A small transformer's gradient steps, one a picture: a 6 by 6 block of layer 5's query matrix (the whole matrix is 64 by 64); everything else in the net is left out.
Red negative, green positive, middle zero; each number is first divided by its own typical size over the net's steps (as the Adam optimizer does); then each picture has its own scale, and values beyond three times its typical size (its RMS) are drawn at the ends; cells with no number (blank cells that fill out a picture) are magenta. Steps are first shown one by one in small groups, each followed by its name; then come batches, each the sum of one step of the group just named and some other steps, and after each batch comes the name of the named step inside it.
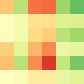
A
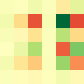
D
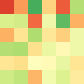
D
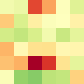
A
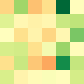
A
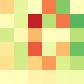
A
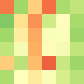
A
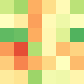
D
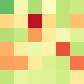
D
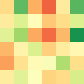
A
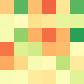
A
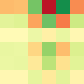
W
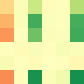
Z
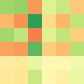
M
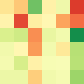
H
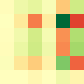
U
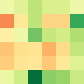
Z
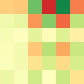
W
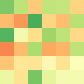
M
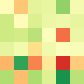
H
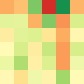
W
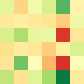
H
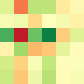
H
